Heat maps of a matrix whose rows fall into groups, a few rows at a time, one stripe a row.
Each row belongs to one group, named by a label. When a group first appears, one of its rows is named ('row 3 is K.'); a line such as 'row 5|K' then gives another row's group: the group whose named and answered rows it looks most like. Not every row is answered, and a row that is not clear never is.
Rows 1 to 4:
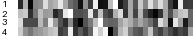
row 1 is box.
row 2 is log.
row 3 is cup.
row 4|cup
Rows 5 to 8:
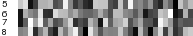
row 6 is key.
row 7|key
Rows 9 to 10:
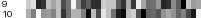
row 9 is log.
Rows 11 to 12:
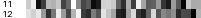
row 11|log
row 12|cup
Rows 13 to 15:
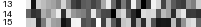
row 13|cup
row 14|box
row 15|log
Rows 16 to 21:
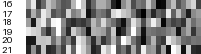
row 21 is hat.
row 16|log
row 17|key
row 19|cup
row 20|key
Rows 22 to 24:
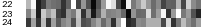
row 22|log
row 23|hat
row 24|box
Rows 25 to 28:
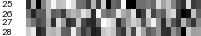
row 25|box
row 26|key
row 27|cup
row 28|log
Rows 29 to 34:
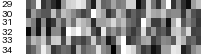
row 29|key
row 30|box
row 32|hat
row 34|key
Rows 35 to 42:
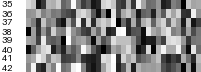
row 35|log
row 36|key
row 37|hat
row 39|key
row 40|key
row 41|cup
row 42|log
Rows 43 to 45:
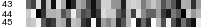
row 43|cup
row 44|log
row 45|cup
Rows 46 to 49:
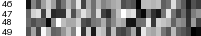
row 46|hat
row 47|key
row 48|box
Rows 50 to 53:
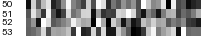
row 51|key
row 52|hat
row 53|box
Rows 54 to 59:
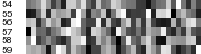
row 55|box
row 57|box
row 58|log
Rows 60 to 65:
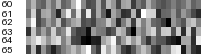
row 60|log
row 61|hat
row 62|log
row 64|cup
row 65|hat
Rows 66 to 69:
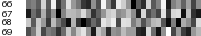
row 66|box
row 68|cup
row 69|key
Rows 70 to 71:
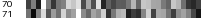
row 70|hat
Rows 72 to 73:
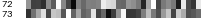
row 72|cup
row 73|box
